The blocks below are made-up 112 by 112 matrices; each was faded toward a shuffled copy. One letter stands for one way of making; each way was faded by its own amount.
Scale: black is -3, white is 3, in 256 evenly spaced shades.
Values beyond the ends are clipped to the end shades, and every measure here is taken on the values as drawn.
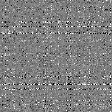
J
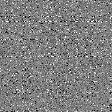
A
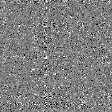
A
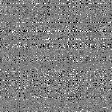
J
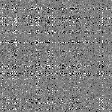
J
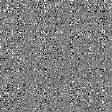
J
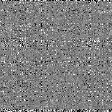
J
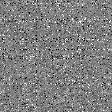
A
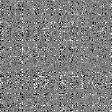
J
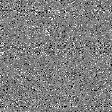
A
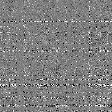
J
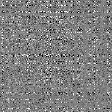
J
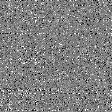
A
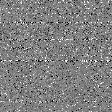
A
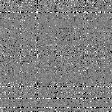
J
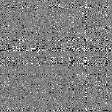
J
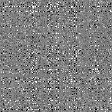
J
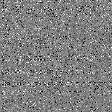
A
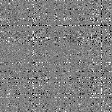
J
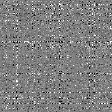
J
